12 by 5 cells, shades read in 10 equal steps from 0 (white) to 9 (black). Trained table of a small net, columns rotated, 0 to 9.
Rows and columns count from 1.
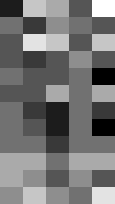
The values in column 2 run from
1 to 7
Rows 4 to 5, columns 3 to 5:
6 4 6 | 6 5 9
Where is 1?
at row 3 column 2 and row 12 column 5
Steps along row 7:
up up down up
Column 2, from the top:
2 7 1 7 6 6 7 6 5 3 4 2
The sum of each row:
19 27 17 29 31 23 32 33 27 17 23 16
